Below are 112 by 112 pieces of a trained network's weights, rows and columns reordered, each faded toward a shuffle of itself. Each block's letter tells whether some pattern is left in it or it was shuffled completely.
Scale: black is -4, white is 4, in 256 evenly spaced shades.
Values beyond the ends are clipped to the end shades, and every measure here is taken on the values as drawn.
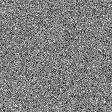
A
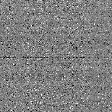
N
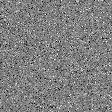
A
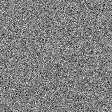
A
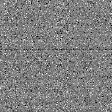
N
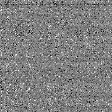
N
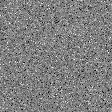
A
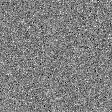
A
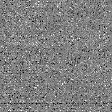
N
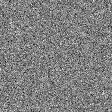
A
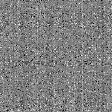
N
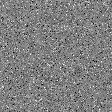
A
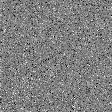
A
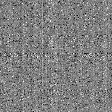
N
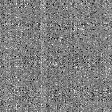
N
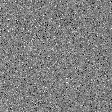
A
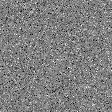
A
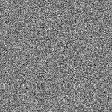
N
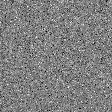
A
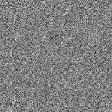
N
